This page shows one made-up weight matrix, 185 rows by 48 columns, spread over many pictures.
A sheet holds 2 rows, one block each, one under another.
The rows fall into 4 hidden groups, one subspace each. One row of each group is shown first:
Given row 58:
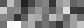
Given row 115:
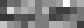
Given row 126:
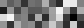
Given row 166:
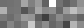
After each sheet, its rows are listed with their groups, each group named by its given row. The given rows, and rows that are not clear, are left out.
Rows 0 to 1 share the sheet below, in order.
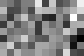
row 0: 166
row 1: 166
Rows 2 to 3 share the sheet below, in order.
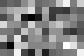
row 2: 115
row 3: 126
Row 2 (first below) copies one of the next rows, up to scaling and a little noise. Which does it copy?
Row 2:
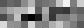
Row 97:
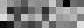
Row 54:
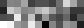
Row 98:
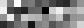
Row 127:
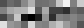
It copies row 127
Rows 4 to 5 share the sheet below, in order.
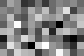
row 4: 58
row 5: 166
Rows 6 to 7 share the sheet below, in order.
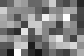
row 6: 166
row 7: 126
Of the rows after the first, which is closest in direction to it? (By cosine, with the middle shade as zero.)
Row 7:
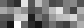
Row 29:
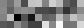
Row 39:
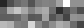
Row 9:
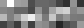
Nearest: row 9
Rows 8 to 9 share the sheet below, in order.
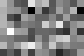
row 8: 58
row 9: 115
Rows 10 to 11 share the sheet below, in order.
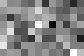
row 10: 126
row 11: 58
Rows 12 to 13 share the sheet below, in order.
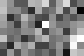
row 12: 58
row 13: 166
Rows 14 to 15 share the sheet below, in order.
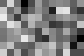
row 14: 58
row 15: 166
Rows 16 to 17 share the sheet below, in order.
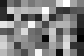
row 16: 115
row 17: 166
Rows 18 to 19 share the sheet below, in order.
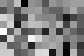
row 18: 126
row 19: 126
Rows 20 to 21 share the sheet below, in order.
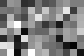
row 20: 58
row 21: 126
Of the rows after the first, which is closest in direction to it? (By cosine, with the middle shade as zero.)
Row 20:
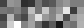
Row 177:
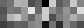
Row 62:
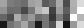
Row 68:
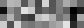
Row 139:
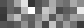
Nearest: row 177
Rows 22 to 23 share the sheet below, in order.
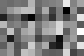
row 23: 126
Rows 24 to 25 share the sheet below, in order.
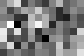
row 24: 126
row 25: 115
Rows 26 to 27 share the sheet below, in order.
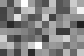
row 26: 58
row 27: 115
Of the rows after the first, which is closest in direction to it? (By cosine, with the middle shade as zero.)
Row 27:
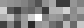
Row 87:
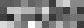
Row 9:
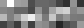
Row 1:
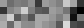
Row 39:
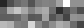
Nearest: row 9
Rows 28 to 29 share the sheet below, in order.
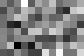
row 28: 58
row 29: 115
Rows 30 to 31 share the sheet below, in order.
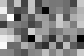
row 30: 115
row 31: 58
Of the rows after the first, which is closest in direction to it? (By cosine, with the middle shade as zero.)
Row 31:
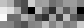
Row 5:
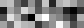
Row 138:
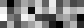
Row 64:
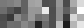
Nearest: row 138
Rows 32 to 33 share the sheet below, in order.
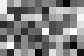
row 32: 115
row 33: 126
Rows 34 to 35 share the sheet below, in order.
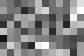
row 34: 166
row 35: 166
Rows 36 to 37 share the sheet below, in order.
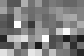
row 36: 126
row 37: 115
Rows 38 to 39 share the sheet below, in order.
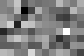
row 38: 126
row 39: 115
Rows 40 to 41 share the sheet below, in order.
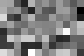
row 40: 58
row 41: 115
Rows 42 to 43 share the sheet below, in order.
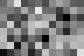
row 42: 126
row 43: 115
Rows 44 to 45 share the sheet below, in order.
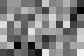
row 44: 166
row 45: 115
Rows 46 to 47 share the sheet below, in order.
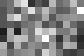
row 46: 58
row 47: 115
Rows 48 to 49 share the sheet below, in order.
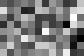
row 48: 166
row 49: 166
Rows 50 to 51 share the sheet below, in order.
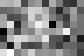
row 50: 126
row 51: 115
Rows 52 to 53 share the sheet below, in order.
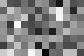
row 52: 126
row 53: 115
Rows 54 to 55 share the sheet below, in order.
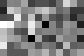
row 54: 115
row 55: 58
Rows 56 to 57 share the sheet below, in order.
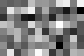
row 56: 115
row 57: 126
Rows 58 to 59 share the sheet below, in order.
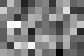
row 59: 115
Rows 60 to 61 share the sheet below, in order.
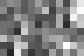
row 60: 166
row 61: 126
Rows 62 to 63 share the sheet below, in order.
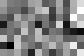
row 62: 166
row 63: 126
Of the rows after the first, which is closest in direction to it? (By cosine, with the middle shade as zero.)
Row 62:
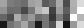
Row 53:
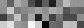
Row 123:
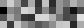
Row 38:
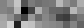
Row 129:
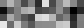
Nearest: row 38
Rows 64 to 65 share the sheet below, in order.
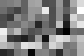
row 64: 166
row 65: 115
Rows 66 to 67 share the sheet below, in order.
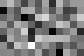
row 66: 166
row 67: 115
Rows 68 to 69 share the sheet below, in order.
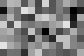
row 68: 166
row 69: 58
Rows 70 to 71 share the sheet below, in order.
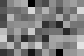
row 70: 58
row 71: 115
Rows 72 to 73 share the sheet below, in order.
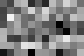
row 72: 58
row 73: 115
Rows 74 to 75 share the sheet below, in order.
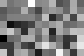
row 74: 58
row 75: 166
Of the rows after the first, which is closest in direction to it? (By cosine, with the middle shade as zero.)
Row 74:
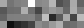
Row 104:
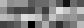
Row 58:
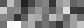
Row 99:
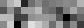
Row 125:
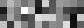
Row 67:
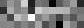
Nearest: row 125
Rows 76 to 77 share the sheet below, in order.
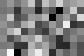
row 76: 126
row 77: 126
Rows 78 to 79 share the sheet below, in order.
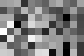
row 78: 126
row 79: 126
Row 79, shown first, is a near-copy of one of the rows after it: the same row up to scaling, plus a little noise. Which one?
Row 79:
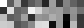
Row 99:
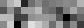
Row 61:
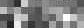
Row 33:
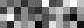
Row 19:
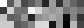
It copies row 19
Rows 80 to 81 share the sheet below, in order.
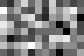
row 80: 166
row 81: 115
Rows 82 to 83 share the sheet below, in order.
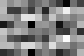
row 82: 115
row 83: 115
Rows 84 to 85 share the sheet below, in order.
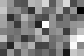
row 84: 58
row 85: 166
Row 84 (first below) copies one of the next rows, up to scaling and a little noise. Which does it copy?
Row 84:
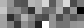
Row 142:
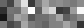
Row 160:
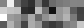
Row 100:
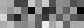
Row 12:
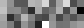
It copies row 12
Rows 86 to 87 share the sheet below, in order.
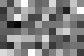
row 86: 58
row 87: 115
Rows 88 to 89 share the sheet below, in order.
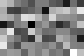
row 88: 115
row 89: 58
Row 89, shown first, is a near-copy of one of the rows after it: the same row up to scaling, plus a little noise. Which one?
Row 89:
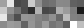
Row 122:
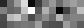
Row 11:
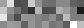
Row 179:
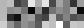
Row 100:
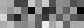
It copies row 11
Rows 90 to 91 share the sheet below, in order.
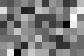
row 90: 166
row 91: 126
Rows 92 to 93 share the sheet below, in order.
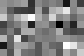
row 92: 115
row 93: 126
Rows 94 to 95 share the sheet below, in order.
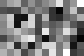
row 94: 126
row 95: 166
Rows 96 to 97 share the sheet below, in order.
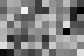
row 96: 166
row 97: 115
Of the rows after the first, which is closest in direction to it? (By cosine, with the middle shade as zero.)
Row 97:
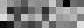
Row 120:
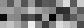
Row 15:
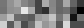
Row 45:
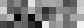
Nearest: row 45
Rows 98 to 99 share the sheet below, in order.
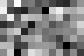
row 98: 115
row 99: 126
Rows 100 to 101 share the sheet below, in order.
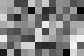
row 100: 58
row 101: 166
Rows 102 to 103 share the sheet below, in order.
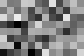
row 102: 58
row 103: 115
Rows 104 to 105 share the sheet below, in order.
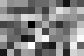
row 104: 115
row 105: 166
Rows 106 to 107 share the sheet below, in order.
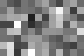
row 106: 126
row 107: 126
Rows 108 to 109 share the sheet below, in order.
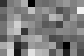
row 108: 58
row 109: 126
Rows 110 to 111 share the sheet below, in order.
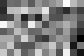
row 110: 115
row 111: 166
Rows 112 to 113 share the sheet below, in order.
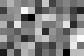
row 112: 166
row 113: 166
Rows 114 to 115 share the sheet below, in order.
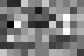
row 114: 126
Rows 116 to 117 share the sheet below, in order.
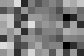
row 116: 126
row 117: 126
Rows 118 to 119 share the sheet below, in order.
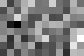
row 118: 58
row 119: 166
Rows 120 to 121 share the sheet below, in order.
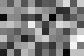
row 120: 115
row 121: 166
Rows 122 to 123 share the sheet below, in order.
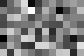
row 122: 58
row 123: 166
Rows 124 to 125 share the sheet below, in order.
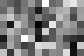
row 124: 126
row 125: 166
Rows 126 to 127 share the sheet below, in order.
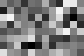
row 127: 115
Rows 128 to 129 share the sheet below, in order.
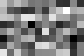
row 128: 115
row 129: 166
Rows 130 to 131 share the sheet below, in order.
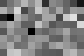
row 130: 126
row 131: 58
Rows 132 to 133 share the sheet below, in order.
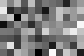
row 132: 115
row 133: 126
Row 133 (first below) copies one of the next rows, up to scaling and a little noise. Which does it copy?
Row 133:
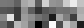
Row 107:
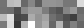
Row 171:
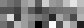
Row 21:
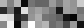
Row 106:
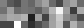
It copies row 171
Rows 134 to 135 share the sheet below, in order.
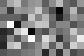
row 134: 126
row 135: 58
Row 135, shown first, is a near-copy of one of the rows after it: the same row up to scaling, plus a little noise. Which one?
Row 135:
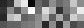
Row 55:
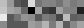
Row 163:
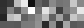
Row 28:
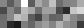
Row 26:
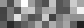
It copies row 163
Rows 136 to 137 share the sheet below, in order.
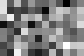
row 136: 115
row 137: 126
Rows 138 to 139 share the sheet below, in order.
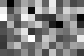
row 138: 166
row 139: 58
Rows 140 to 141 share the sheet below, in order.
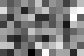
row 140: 166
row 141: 115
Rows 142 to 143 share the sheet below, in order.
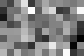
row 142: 58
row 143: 166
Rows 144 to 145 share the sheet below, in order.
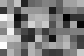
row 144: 126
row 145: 58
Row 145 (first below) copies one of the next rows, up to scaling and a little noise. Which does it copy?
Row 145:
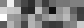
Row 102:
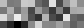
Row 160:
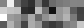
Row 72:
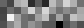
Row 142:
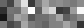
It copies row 160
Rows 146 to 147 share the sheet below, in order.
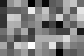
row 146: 58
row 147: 115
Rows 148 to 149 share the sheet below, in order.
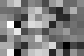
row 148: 126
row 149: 126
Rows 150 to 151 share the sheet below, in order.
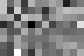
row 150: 115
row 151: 126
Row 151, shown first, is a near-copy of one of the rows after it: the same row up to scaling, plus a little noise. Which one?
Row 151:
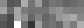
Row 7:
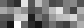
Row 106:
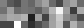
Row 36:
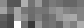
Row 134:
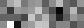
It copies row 36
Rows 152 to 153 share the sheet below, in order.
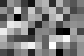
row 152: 58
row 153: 115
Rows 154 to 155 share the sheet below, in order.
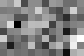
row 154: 126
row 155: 166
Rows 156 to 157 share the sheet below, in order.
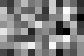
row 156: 166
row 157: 115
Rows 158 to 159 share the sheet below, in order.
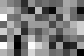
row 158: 58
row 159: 126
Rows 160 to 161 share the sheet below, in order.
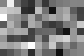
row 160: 58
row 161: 115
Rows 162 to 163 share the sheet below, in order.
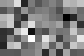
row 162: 126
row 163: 58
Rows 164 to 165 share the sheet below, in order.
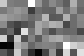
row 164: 58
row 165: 126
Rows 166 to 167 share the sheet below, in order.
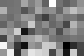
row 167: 126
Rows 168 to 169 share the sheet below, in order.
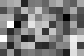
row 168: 126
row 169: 166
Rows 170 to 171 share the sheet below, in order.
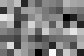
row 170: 126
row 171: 126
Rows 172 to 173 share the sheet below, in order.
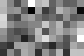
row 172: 58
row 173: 166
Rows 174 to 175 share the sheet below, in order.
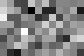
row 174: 58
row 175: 58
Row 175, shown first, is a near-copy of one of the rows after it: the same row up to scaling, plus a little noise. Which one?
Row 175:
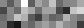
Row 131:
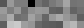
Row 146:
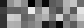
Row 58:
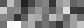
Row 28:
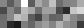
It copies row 28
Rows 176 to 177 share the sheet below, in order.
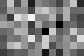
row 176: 115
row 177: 58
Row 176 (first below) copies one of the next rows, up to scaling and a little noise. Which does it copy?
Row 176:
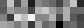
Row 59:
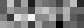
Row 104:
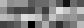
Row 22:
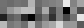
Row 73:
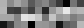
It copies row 59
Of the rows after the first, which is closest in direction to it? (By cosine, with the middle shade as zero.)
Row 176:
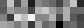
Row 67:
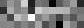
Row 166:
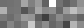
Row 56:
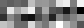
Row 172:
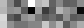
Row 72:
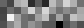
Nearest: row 67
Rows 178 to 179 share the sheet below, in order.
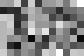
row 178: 126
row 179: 58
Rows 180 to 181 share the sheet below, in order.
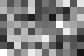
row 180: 115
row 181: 115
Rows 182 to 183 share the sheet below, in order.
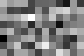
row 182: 115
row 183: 166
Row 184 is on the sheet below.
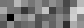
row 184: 166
